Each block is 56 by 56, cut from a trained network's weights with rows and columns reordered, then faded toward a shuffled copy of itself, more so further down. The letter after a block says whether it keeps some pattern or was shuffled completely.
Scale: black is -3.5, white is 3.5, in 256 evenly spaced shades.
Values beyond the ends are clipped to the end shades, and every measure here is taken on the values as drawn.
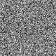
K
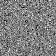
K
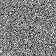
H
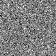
H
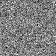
K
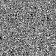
K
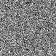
H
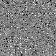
K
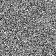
H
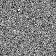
H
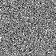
K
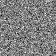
H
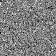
H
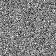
H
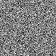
H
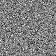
H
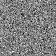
H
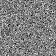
H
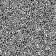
K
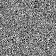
K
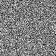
H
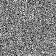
H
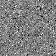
K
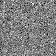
H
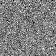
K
